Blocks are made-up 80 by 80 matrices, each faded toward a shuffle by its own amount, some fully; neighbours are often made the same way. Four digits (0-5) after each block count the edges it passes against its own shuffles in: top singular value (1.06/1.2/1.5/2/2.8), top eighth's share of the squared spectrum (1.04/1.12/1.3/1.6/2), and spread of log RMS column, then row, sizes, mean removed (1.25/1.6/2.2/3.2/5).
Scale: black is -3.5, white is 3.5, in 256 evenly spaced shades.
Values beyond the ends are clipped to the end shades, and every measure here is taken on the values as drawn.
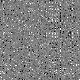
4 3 2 1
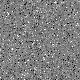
0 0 0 0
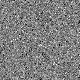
0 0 0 0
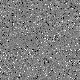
2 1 0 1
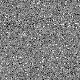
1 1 0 2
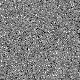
0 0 0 1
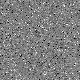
2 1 0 0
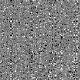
4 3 2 1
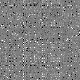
4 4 2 2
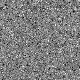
0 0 0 0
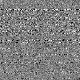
2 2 0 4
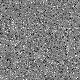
0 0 0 0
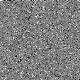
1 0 0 1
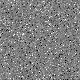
0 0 0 0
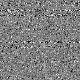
1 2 0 3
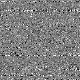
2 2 0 3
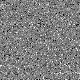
0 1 0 2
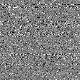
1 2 0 3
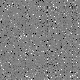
3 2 1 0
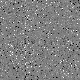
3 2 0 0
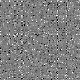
4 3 2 1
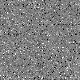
1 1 0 1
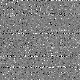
2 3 1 3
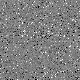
0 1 0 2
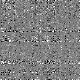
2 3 3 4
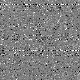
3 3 1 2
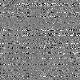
2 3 2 4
